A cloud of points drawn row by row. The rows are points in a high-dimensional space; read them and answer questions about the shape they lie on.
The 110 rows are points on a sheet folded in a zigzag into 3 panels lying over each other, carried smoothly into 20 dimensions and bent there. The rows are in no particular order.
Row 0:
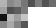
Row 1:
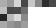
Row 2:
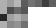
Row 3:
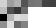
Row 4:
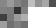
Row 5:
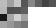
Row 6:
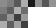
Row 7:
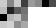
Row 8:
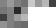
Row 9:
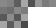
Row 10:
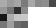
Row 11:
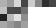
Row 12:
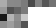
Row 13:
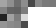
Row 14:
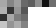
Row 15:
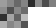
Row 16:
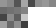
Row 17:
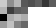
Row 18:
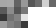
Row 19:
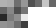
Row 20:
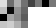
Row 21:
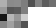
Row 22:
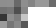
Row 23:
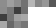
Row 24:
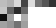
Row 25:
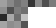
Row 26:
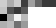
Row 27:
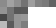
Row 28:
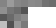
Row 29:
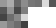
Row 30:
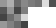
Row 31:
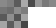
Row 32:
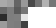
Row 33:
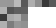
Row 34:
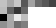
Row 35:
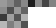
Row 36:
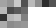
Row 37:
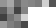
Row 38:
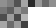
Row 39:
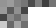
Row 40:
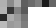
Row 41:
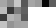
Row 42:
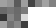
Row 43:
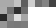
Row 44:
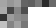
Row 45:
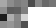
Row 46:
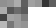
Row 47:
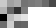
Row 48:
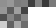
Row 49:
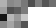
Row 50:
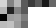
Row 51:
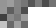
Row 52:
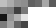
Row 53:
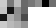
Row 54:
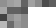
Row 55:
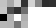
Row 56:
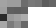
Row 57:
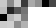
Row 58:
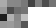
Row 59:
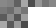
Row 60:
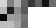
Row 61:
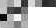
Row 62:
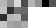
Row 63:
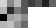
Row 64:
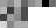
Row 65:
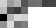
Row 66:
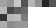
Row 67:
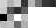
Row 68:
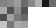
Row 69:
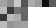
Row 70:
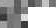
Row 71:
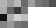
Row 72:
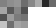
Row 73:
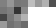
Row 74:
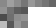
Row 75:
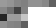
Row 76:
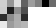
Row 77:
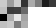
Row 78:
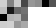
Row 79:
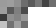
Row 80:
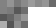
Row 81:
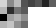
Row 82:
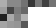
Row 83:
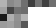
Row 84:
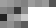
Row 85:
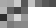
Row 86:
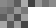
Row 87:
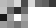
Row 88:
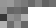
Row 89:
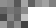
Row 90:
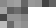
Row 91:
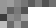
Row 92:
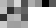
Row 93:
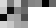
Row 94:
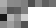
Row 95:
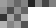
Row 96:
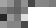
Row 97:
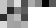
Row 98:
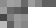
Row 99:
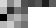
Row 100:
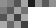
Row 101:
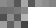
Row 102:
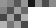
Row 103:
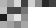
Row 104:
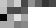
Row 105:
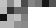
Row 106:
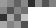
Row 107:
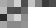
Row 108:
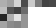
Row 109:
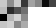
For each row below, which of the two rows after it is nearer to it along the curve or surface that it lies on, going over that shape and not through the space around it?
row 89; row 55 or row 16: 16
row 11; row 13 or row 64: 64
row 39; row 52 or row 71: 71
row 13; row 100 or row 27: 100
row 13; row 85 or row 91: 91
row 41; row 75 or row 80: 80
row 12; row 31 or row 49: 49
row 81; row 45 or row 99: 99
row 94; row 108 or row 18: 18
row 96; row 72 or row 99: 99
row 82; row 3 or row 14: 3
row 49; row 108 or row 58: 58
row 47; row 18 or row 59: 18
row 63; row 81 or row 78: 81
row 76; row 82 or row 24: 24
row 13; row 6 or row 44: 6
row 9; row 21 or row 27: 21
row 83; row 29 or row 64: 29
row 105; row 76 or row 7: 7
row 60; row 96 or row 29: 96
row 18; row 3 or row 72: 3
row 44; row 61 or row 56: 56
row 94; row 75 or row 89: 89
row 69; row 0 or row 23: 23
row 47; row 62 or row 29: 29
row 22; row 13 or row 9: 9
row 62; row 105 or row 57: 57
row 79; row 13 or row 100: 100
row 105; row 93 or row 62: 93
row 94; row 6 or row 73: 6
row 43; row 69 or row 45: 69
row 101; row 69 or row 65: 65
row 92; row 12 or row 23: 23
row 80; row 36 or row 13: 36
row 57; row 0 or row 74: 74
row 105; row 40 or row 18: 40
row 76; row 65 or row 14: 14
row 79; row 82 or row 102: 102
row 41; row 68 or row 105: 68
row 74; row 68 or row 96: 68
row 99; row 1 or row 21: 21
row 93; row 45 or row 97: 97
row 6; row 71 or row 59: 59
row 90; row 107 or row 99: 107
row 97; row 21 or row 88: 88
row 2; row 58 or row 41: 41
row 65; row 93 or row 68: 93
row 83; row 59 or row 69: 59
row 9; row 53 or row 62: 53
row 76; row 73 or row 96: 73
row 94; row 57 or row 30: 30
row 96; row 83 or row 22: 83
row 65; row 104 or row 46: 104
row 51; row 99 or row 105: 105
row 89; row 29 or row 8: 29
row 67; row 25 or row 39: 39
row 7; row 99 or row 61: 61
